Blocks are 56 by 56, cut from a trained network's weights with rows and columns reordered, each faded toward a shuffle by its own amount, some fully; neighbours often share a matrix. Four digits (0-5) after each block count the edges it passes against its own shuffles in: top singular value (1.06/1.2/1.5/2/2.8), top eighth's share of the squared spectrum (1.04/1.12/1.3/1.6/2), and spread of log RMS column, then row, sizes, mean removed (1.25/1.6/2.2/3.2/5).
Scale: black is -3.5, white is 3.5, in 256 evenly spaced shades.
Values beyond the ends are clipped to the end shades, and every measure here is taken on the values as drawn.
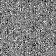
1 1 0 0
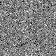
0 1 0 0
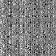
3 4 2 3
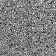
0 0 0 0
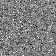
0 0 0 0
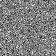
0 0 0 0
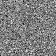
0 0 0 0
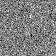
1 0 0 0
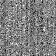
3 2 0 1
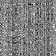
3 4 0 3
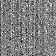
3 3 0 2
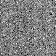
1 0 0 0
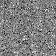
0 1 0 0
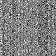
3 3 0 1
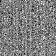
2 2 0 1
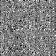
2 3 0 2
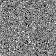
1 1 0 0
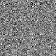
3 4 2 2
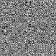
3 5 2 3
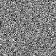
2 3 1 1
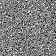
1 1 0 0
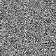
2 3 2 1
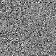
2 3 0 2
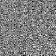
2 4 2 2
